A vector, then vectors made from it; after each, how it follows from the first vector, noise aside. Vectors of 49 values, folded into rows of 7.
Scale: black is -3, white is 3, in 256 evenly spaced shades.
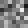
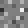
partly zeroed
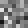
reversed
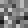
reversed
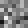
reversed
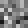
reversed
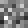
reversed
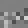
partly zeroed
